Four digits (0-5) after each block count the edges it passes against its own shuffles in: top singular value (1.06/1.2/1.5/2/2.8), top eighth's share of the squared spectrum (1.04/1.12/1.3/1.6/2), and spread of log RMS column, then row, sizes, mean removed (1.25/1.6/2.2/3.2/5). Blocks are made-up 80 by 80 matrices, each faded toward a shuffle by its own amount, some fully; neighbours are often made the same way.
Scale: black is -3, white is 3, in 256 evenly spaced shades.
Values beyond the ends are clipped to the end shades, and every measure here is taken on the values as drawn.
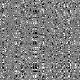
4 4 3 2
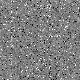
1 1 1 0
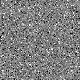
3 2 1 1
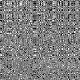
5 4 3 3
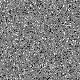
2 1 0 0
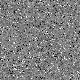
2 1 0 0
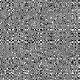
5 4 3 3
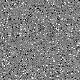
3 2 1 0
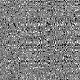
4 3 2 2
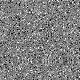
3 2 0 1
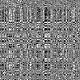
5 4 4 3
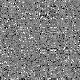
4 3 1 1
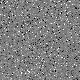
0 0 0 0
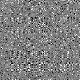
4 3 2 2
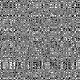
5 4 3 3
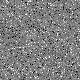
0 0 0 0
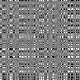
5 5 4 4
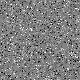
2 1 0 0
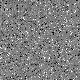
2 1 0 0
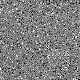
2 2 0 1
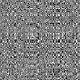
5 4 3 3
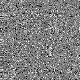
3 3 1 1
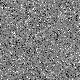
0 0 0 0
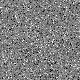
0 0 0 0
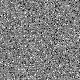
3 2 0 0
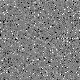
2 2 0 0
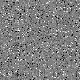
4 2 1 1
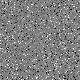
1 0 0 0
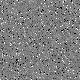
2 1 0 0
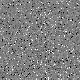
3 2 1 0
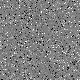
1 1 0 0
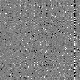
4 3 2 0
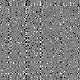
5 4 3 2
